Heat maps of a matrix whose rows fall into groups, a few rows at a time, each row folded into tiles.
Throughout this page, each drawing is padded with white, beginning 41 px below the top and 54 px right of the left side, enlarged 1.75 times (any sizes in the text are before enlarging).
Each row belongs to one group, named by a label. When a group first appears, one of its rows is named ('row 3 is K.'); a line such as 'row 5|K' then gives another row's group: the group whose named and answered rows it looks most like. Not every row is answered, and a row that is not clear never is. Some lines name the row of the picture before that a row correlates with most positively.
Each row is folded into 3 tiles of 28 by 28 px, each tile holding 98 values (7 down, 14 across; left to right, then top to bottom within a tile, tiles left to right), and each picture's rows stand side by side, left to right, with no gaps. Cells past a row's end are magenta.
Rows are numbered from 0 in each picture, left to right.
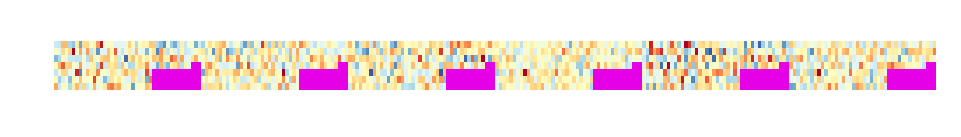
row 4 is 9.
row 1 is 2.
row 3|2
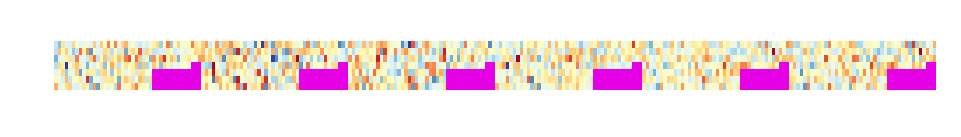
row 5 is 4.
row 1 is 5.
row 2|5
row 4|4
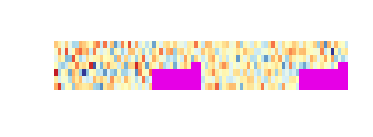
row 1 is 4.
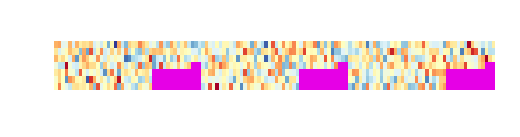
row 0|5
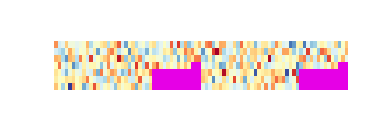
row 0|4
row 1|9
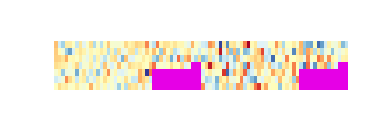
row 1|9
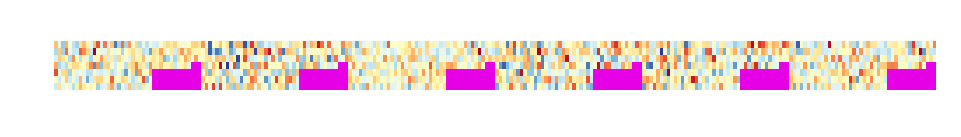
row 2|4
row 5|4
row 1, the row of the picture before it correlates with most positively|0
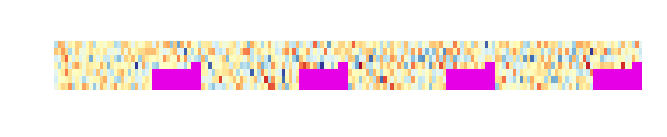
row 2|5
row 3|5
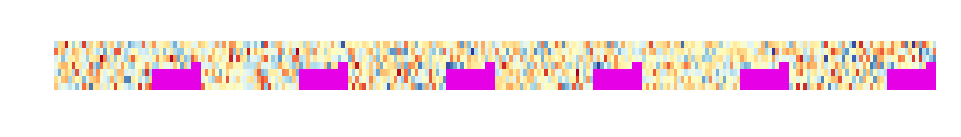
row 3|2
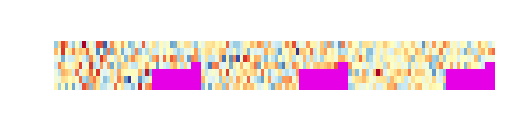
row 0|9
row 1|5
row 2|2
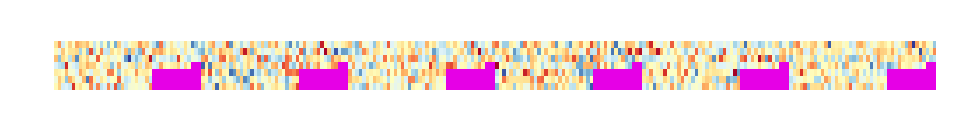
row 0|5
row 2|4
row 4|9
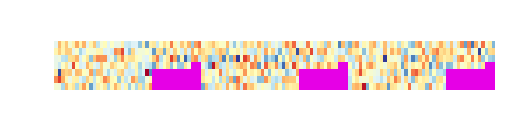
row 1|5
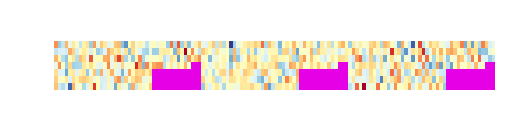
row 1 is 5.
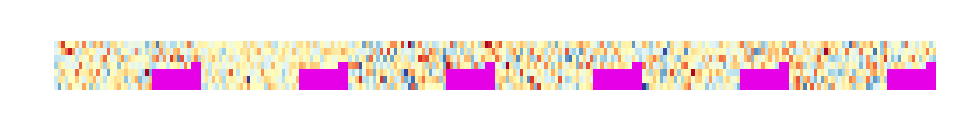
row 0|9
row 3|5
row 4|2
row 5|5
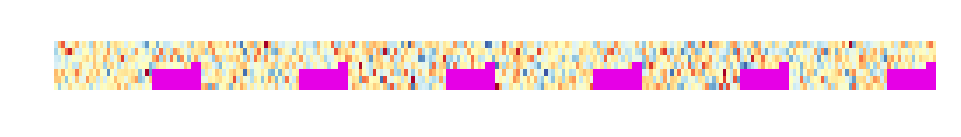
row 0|9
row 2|5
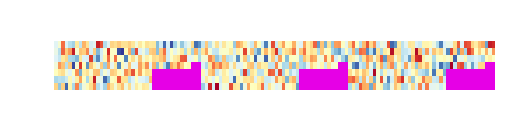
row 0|9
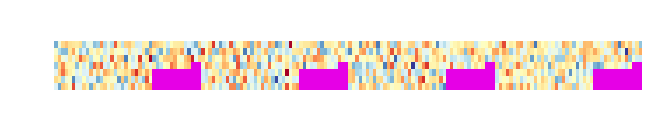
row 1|9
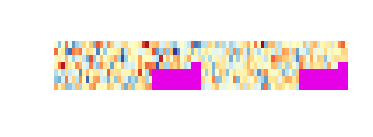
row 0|9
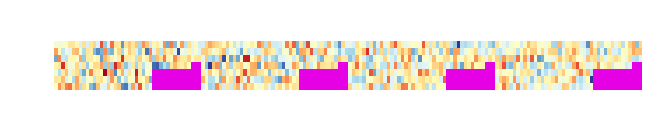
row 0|2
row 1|5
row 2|9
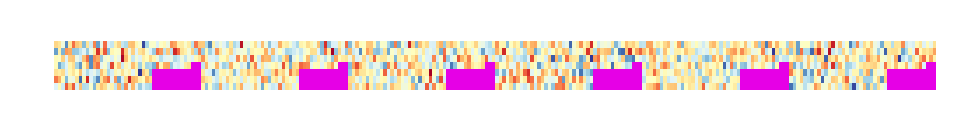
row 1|4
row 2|2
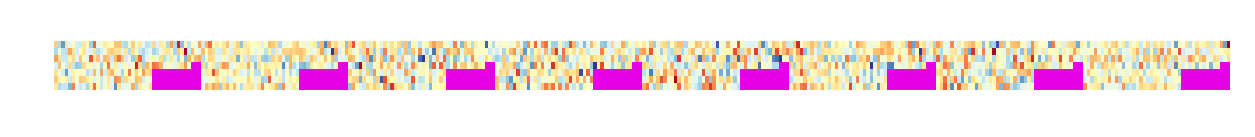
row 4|2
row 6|5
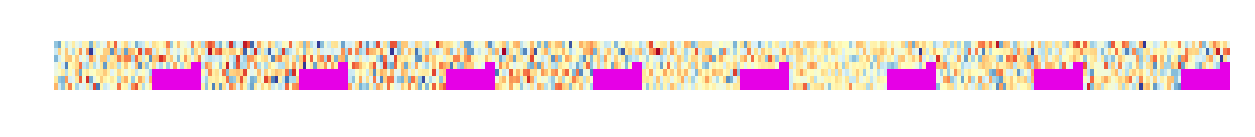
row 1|9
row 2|9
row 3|2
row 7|2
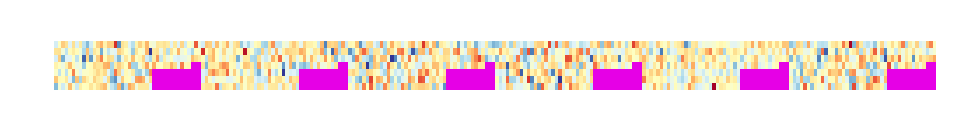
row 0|5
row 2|9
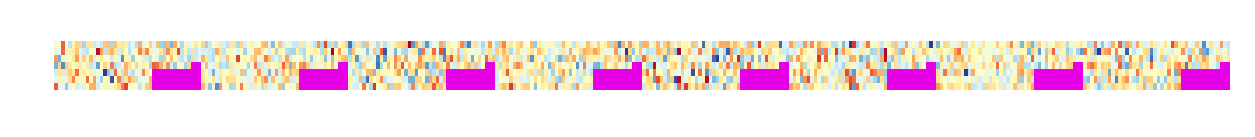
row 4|5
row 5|5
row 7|9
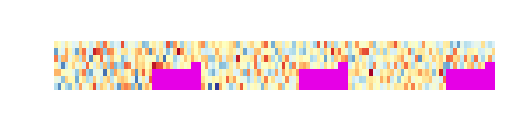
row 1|4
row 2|9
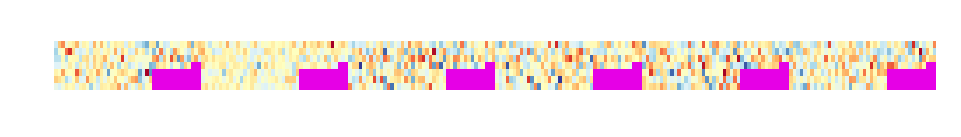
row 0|9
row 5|4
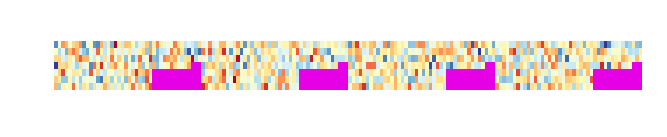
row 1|2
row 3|9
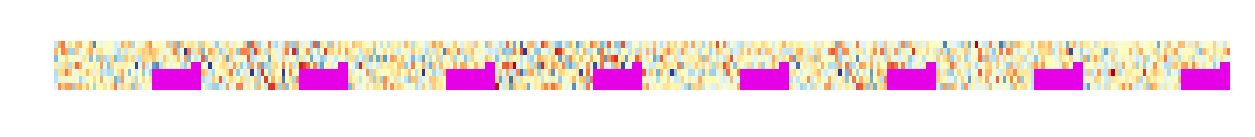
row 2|5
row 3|9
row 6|4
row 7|2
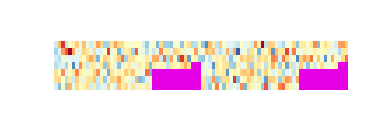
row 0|9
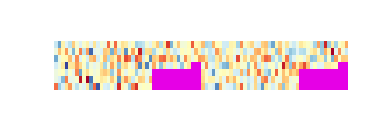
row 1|4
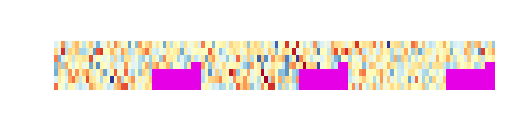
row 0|2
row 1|2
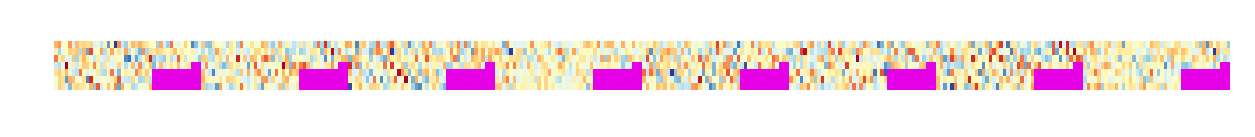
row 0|5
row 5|9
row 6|4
